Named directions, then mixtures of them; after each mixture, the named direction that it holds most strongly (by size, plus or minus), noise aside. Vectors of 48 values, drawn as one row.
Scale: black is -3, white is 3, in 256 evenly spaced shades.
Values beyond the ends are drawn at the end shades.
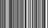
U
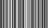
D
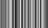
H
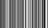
U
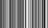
U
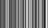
U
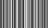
D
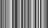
H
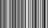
U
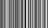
U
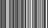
U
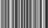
H
